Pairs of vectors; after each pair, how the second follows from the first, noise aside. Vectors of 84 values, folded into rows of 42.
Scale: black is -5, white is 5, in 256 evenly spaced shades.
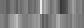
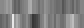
wrapped around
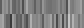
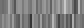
shuffled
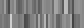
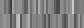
reversed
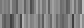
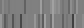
partly zeroed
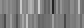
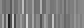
shuffled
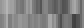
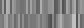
sign-scrambled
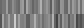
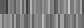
reversed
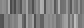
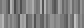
sign-scrambled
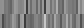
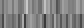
sign-scrambled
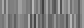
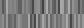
sign-scrambled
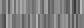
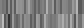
reversed
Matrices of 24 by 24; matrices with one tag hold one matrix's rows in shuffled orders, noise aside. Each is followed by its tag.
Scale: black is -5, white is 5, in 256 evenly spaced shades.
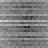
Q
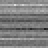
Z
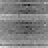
Q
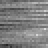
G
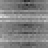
Q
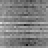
Q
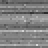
Z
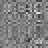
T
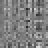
T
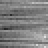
G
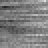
G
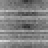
Q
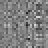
T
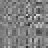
T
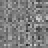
T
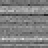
Z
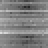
Q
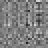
T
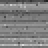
Z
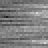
G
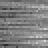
G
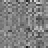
T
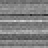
Z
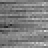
G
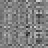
T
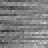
G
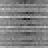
Q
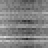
Q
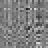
T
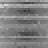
Q
